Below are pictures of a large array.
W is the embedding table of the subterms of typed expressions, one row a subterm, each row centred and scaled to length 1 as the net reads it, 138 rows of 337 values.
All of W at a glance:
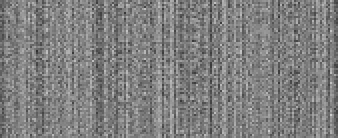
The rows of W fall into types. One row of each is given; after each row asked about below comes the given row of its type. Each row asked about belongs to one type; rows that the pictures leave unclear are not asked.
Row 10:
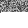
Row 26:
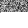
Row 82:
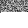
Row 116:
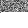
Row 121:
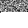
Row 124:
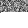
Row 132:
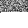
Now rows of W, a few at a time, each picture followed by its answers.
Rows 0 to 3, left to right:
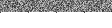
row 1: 10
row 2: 82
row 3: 121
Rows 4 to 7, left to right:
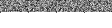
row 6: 121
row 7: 82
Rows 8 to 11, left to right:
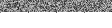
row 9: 26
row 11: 116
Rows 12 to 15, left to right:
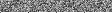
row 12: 116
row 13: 132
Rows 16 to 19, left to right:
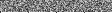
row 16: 121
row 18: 121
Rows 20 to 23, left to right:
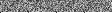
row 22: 121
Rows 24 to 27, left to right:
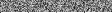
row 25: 26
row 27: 121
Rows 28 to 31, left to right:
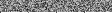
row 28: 132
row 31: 10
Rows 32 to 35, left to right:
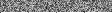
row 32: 124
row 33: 26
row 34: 116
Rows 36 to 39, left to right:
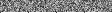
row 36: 124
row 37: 121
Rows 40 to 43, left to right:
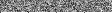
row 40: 82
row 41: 132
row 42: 26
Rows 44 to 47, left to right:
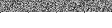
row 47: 121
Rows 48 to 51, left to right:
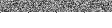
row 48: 116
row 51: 10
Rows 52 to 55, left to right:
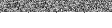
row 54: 132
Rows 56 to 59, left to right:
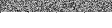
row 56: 82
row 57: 121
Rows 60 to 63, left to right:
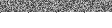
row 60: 124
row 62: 116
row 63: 10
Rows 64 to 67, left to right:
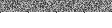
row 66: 121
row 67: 82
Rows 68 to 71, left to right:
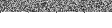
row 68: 10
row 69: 116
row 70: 132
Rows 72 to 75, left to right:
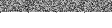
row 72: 132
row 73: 82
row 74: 132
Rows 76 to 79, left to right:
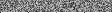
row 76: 82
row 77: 124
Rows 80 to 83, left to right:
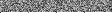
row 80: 132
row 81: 116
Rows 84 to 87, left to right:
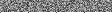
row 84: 132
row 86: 116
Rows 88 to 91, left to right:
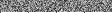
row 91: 132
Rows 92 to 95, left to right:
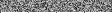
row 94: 10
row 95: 26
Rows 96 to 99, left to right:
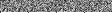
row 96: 121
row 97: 132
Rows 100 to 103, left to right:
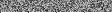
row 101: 121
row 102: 116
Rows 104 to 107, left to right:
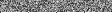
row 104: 26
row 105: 116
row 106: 132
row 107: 121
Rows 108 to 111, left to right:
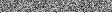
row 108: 116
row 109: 116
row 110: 132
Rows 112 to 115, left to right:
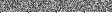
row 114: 10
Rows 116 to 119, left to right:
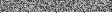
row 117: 26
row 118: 121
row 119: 132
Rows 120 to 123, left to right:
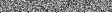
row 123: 82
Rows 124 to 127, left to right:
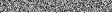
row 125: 26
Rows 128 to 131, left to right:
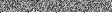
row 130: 124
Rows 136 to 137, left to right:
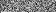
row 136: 82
